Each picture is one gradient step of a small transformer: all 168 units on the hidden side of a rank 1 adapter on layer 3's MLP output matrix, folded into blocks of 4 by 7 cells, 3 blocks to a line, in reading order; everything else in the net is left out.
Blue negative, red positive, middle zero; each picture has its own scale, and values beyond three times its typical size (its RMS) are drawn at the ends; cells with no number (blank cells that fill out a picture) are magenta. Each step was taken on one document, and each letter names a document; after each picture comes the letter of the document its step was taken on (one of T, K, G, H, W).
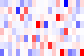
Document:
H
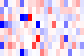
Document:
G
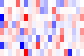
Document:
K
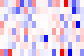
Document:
H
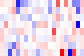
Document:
H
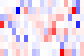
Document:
H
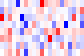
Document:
K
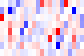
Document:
K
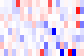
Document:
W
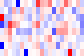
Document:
K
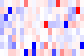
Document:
W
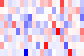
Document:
K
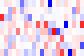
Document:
W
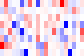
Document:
G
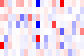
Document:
G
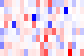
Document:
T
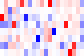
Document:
G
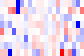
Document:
H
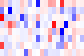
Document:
G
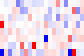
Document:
H
